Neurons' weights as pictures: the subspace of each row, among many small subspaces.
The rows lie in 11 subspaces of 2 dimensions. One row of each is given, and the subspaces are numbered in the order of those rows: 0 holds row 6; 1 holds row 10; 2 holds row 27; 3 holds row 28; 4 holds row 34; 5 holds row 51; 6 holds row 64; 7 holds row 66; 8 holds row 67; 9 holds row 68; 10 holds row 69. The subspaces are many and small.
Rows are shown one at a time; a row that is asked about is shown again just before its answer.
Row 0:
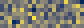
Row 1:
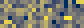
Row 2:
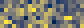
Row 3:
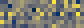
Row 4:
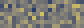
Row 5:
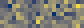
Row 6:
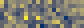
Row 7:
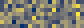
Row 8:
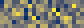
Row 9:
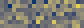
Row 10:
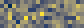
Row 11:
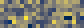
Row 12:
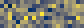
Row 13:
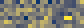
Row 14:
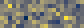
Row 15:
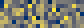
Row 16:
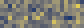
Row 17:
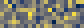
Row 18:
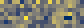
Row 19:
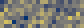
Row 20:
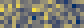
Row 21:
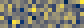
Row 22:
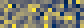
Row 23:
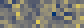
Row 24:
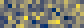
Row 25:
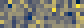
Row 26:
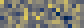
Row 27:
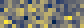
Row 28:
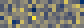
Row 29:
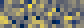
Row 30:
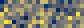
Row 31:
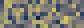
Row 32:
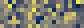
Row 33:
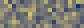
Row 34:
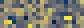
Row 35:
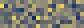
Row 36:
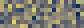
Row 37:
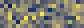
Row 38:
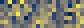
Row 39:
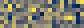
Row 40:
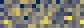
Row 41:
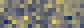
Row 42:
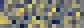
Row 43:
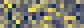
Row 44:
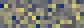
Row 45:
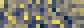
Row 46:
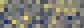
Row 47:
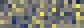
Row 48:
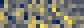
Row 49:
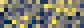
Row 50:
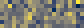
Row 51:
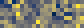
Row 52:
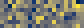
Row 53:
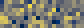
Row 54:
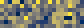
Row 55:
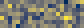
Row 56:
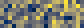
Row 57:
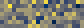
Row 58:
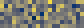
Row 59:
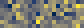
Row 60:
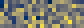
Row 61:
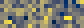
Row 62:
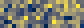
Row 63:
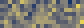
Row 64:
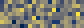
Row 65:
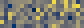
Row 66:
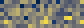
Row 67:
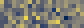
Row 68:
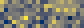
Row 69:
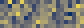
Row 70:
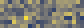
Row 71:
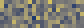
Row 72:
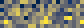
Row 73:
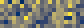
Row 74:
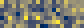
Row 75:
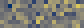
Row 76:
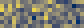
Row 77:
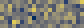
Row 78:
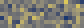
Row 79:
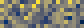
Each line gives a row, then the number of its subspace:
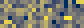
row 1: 4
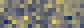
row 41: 2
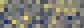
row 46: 9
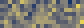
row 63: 7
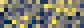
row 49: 9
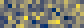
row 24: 8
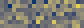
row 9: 5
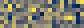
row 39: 6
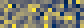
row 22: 2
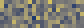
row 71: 8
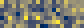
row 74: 0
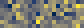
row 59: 5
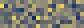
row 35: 1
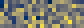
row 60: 0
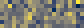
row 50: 4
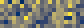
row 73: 10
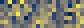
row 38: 10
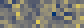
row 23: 5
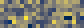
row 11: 4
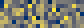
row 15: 8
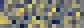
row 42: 6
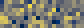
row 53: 6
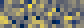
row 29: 6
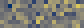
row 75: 5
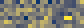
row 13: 10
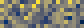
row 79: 7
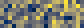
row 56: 2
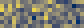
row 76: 0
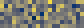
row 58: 8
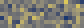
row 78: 3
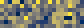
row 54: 10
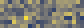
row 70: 4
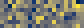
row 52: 10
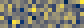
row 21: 3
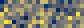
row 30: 9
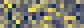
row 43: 1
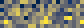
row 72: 7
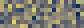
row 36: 6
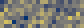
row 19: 9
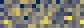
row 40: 7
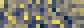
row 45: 0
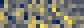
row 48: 0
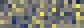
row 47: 2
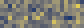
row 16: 6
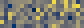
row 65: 9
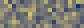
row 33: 7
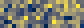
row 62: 2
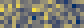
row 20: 0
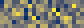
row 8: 3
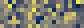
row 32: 10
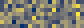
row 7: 6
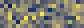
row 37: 1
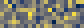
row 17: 7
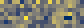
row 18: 10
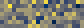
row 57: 5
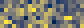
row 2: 2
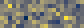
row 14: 8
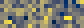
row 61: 4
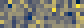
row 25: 4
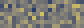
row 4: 8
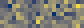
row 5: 5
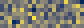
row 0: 3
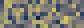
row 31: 1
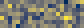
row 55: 3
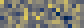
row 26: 3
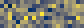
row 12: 1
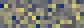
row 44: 1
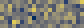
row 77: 3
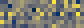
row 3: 9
